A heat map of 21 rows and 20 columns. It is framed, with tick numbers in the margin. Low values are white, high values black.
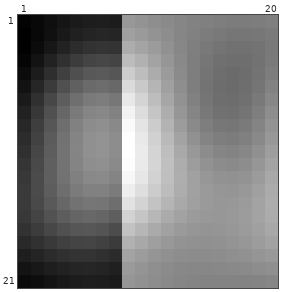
The ninth with the highest average is the top left. A vertical seam about 40% of the way across splits the table, and the left part is higher. The centre is the ninth with the lowest average.
